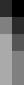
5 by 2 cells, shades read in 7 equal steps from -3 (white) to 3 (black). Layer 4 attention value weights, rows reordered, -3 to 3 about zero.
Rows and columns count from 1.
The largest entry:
3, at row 1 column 2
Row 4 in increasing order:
-1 0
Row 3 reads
-1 1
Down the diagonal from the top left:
2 2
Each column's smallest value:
-1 0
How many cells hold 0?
3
